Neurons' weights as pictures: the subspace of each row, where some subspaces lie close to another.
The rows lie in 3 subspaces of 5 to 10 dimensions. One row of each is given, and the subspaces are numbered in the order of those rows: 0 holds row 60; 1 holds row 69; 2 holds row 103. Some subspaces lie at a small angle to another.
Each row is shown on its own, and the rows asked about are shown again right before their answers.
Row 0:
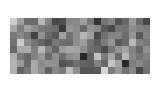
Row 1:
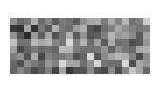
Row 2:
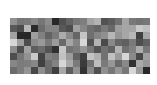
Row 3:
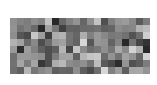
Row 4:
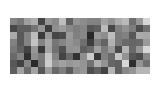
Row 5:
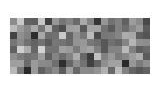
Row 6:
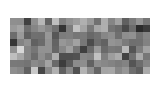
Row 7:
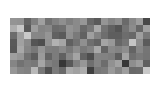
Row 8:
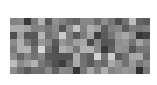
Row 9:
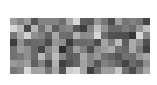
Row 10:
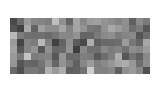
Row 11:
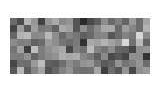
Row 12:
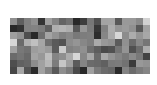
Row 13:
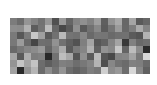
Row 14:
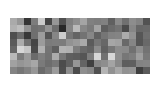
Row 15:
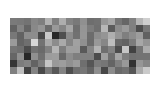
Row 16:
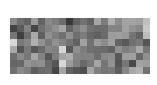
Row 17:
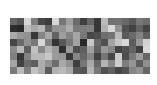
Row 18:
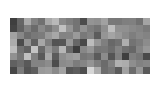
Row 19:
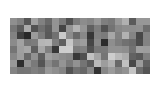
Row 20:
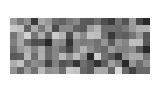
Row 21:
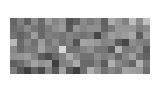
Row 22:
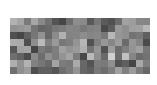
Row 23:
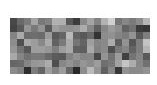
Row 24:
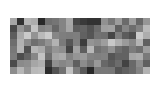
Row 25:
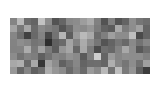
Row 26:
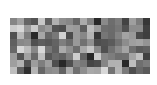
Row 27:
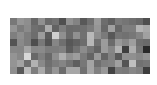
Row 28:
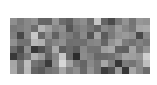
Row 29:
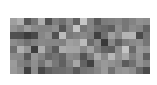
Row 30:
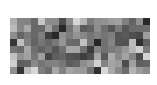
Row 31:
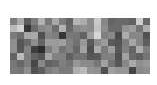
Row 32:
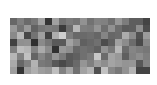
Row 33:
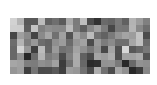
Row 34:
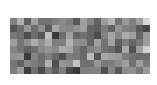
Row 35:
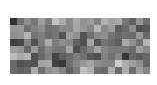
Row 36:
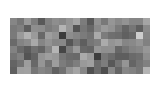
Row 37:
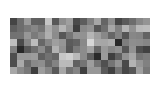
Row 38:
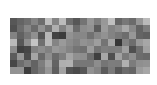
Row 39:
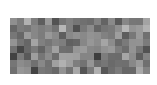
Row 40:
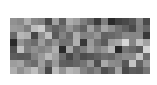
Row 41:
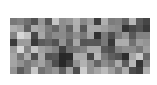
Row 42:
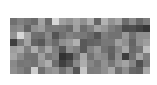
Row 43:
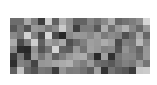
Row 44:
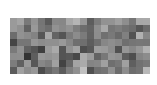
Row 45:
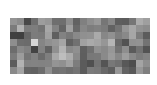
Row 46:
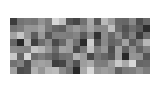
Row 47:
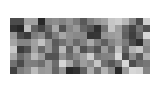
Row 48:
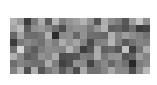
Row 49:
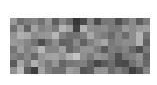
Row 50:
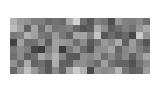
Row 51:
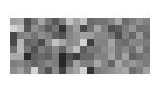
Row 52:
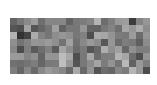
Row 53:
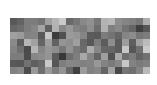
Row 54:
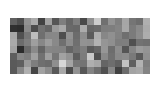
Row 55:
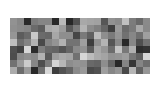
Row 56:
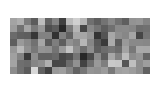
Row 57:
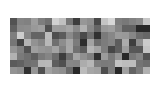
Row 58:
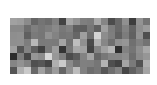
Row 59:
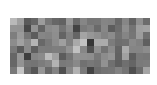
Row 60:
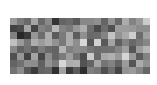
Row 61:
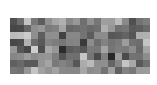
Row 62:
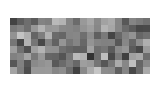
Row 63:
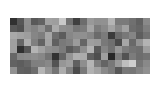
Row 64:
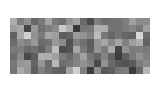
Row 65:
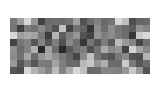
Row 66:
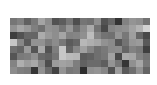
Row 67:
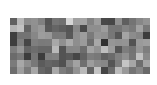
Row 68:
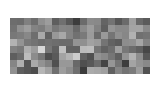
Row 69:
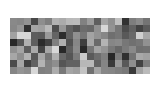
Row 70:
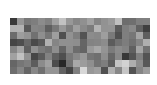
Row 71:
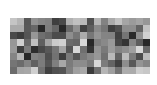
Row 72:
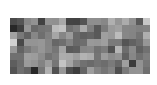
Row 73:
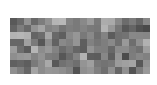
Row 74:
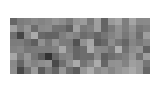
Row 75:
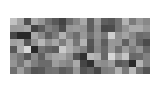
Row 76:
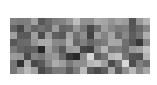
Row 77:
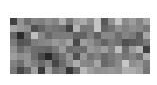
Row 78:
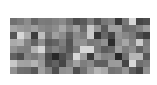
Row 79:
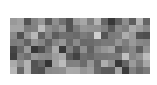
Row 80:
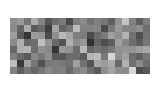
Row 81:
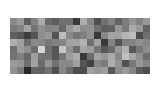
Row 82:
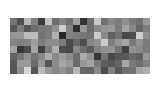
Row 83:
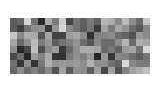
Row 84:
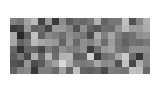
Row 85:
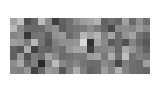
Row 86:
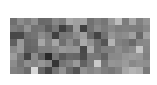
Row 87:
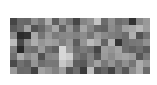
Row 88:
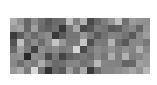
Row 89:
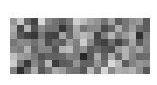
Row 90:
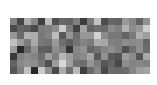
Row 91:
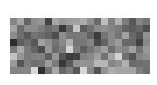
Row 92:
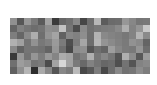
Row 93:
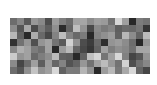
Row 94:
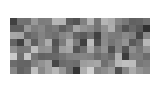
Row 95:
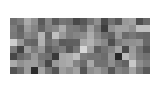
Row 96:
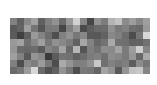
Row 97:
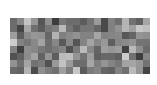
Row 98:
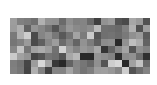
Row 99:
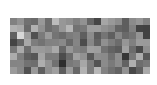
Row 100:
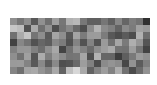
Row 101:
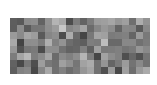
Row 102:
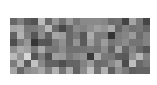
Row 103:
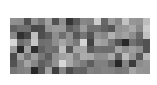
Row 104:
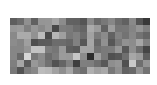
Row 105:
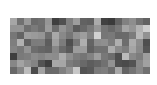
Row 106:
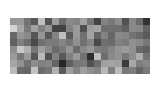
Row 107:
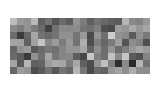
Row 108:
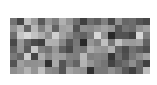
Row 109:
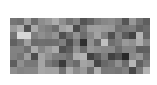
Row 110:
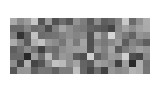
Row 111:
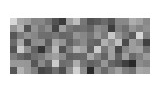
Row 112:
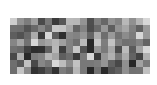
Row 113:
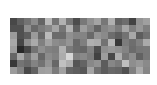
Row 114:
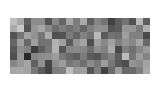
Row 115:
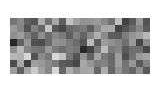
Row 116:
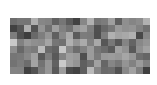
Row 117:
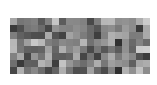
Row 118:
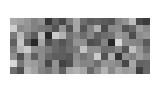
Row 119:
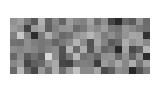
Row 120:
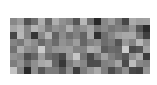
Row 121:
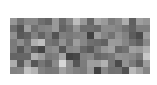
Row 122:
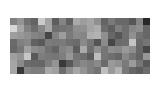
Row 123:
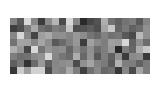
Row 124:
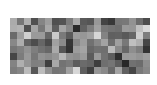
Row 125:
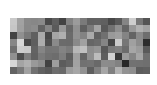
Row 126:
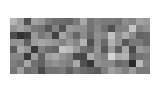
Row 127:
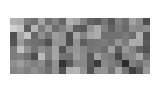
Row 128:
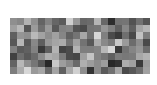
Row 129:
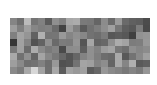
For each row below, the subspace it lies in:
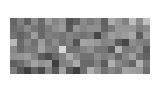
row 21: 2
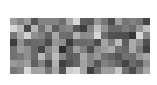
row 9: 0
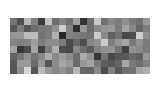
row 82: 0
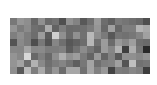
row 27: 1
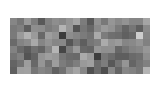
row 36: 0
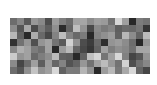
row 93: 1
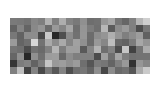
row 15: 1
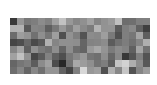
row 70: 2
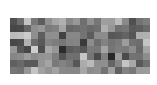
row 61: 1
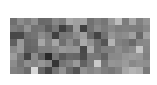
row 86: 2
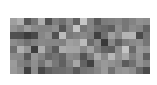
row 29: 0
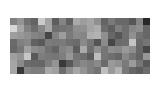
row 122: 2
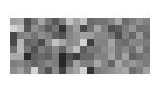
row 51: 2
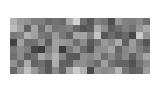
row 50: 0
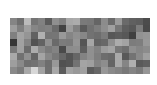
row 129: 2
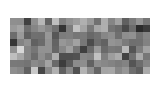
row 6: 1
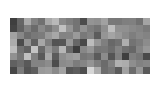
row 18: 2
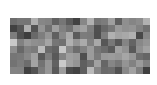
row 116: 0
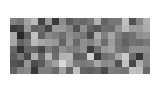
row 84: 1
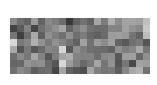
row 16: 2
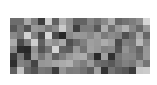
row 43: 1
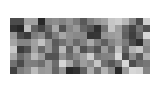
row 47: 2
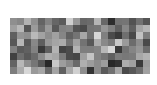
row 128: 2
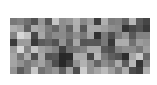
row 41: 1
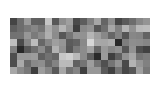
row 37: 1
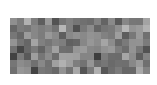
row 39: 1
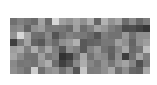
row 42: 1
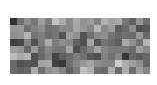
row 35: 2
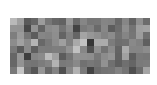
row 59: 2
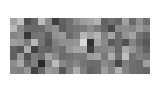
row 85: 2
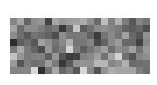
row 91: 0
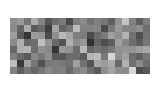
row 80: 1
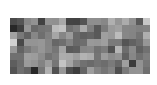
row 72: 2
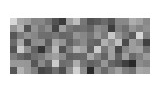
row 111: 1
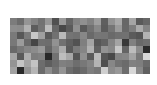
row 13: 2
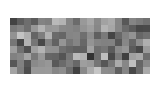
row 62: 1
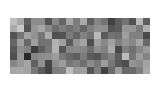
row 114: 2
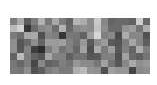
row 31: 2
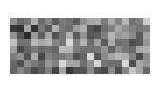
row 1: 0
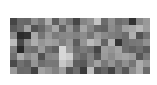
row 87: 1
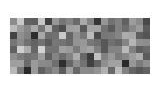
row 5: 0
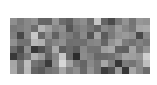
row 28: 2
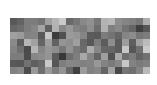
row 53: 1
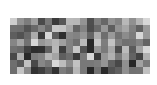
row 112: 0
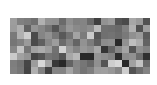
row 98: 2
